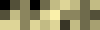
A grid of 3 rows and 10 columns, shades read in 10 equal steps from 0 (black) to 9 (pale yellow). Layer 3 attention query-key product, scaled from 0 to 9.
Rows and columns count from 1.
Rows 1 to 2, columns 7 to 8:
8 7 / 5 5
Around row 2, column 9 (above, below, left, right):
4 4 5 3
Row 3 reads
8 8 5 8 7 8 2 7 4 6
